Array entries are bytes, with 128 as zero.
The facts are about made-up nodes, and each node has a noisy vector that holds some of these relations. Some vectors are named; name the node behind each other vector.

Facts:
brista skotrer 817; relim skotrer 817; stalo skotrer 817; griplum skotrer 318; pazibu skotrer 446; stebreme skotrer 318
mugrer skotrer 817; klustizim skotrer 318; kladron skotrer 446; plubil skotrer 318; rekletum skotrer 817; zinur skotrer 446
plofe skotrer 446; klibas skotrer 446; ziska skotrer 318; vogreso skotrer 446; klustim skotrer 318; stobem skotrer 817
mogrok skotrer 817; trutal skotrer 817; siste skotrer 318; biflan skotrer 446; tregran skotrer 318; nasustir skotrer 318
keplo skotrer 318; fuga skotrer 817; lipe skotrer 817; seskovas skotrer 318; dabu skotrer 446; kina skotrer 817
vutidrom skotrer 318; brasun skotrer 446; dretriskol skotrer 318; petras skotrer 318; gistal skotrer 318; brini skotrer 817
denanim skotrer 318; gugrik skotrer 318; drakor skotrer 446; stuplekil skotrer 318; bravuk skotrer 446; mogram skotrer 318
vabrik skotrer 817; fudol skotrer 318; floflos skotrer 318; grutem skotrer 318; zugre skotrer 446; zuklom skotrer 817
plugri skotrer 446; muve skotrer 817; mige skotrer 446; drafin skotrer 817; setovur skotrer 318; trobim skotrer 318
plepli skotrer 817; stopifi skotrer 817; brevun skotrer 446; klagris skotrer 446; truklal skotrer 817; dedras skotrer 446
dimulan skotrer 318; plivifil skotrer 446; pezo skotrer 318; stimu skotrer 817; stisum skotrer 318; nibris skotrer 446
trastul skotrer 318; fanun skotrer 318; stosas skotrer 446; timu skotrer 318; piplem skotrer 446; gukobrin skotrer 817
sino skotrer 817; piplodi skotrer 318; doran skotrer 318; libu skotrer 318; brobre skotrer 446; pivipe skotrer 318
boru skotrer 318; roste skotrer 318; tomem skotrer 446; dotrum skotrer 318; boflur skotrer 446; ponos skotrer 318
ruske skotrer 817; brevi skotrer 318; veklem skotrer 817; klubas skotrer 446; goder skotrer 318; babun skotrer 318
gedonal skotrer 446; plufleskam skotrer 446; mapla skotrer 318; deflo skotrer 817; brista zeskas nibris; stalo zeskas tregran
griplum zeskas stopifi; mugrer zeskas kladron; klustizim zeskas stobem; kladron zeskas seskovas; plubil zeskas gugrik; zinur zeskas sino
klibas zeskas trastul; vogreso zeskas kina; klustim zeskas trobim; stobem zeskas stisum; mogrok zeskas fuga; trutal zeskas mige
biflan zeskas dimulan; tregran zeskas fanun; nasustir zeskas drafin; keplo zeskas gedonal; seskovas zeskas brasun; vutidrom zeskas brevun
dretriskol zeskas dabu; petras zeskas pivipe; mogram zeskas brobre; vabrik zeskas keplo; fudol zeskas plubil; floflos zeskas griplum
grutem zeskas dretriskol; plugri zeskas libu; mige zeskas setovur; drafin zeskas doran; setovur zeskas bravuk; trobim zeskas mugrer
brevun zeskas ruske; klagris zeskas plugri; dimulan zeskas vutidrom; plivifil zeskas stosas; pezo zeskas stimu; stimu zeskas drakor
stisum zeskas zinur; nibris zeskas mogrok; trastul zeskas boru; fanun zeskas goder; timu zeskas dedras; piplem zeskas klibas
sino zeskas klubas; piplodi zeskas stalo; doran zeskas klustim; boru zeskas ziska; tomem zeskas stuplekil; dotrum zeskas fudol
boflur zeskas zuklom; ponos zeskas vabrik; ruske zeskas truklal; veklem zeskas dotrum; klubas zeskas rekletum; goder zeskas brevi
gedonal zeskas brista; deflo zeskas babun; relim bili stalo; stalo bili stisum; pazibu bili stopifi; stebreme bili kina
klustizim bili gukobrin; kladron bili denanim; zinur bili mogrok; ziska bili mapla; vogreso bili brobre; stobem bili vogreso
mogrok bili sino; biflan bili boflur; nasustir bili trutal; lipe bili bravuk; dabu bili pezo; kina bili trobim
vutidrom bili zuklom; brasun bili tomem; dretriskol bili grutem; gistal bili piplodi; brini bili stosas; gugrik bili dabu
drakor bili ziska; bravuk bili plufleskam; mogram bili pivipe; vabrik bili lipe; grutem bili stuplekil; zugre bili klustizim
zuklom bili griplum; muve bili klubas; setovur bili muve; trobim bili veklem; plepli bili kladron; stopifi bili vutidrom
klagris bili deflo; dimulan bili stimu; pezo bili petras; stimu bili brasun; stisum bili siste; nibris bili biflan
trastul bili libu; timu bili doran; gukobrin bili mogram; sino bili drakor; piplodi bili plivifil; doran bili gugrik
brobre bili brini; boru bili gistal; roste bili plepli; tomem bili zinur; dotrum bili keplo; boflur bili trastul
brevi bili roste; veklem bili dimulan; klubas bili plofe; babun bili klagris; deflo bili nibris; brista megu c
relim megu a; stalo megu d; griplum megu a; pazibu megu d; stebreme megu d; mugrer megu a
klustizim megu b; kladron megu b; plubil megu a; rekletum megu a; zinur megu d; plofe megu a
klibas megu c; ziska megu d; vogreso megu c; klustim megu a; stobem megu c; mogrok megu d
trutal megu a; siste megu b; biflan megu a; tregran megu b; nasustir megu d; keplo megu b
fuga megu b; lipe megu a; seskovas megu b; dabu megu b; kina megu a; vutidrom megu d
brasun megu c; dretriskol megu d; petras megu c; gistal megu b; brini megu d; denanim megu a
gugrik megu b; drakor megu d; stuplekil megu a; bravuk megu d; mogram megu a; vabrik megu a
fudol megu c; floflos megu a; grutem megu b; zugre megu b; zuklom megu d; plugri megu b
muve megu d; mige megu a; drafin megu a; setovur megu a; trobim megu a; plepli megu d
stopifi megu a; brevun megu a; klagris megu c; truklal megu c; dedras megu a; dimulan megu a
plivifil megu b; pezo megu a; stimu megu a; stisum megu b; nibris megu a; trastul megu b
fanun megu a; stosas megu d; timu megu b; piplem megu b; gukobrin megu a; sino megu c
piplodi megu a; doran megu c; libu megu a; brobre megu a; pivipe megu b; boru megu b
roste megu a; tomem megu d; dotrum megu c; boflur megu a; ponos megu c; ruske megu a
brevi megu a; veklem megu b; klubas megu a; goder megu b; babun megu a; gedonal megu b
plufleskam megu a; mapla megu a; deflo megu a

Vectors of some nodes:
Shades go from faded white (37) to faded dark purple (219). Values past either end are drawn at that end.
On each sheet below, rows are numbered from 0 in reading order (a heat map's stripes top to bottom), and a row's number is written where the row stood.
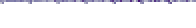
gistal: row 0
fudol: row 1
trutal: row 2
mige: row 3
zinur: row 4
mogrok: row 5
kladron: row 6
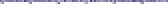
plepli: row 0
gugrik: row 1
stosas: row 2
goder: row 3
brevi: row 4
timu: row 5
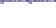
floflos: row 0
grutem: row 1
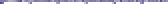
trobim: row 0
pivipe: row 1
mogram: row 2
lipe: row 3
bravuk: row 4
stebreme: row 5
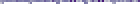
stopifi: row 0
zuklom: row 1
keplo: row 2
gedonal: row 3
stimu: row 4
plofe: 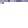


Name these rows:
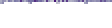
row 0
mapla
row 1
stisum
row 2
fanun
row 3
kina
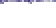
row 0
mugrer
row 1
vutidrom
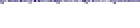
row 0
ziska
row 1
tregran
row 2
dimulan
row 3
brevun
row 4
truklal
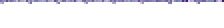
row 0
trastul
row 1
petras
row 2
plivifil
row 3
biflan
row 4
piplodi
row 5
rekletum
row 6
brista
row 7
sino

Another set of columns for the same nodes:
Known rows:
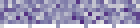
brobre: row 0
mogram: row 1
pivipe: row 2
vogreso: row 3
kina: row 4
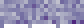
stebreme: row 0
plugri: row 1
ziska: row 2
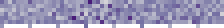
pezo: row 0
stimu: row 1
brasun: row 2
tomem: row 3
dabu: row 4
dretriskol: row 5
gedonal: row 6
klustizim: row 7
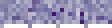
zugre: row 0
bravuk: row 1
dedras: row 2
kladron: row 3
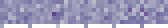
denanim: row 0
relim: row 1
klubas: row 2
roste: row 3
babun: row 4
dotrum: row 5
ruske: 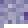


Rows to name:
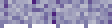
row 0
klagris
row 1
stosas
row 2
deflo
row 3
pazibu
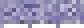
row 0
stobem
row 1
ponos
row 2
veklem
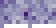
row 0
trutal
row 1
setovur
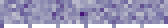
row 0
stalo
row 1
vabrik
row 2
mige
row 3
brevi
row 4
grutem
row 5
keplo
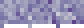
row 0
trobim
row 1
fuga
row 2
vutidrom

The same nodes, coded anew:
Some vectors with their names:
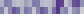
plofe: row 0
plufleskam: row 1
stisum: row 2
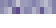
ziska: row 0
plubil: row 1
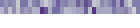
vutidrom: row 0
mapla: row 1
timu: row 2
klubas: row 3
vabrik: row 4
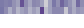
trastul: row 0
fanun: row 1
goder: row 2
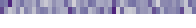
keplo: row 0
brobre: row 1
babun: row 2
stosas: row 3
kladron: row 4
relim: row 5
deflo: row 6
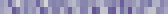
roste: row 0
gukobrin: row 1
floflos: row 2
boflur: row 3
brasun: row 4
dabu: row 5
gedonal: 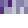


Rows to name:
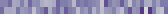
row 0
zugre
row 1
drakor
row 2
stimu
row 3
stalo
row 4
stebreme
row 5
trobim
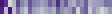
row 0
zinur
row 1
klustizim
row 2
mogrok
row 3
doran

